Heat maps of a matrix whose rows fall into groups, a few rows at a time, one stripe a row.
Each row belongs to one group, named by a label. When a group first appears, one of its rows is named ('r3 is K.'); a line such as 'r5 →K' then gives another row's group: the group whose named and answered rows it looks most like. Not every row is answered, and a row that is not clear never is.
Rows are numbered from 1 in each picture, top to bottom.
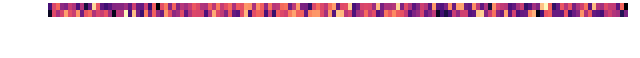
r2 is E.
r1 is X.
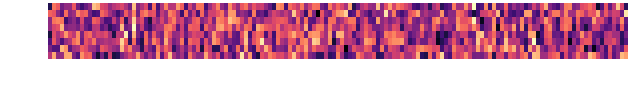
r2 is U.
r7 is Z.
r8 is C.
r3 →X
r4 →X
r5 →E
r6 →E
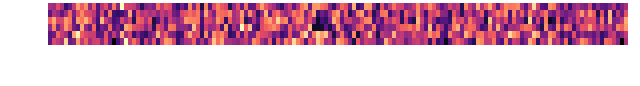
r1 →Z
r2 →C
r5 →Z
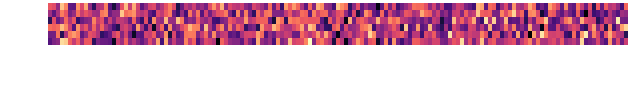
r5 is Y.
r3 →E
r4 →C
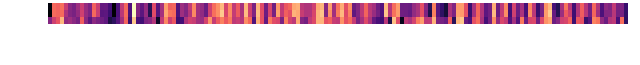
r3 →X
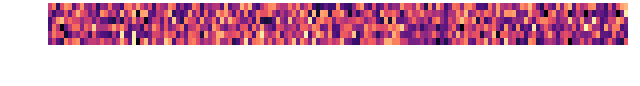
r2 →Z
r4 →E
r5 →X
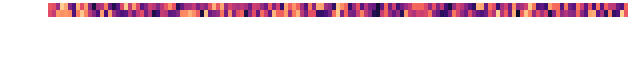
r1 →U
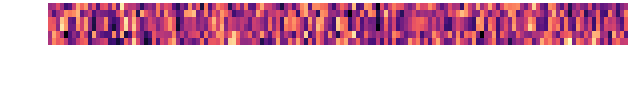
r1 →Z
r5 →X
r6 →U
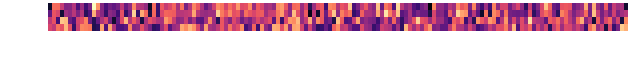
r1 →X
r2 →X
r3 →U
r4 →C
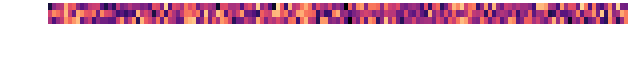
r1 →Y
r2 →C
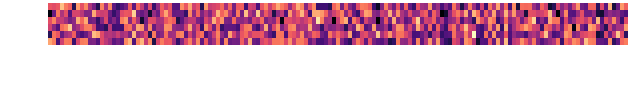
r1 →C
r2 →Z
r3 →U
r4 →C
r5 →E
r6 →C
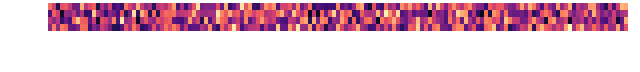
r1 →C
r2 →X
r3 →Z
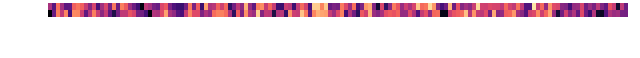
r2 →Z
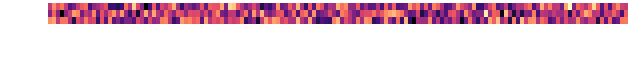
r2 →E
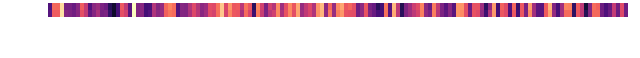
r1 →X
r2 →X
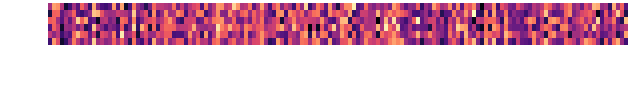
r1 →X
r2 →E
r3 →U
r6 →E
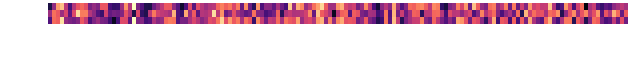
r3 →X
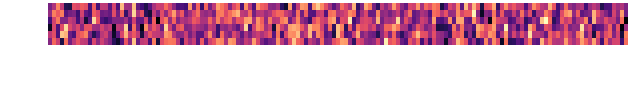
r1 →Z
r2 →X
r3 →X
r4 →E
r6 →U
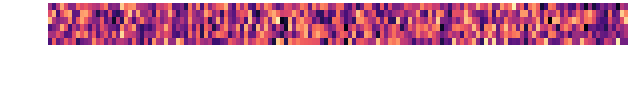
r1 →Z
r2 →C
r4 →Z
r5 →Z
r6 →E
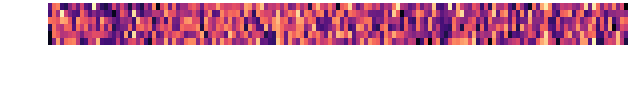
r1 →X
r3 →C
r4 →C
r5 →E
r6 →Y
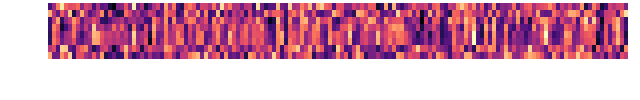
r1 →Y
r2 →C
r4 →E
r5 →E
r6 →E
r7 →U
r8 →C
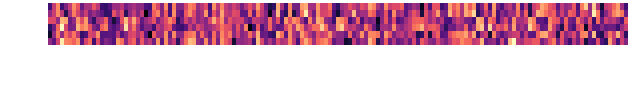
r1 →Y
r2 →Y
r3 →U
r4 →Z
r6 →Y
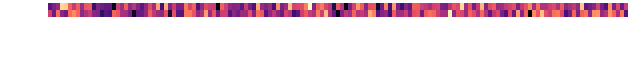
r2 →Y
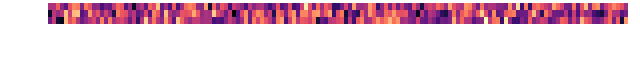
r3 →E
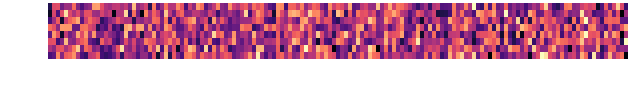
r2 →E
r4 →C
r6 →U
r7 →Y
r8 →Y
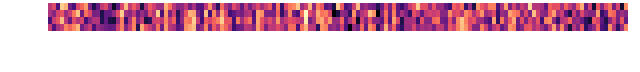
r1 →U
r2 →Y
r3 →X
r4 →Y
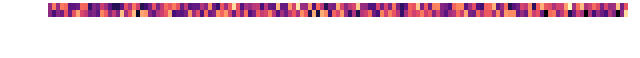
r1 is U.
